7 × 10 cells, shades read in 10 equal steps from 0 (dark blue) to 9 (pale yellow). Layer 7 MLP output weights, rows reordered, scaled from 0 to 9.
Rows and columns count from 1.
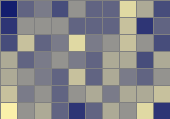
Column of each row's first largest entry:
8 8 5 1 5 1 1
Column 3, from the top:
4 5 3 4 4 5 6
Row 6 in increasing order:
3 4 4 5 5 6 6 6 7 7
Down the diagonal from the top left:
0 5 3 5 7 6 6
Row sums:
36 36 47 45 46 53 47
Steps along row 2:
up same same down same same up down up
